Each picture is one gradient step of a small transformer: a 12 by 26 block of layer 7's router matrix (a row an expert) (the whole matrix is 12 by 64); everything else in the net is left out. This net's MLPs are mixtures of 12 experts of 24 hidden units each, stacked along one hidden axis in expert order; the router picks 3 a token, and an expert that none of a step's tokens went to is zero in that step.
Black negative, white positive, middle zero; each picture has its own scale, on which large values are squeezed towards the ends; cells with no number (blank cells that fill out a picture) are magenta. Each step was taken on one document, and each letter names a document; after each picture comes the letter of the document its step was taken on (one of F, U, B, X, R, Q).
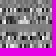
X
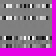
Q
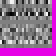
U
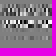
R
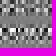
U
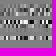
R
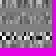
X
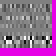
Q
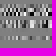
R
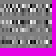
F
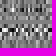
U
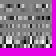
Q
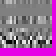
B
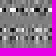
U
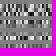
R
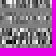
B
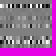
Q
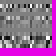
Q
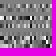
Q
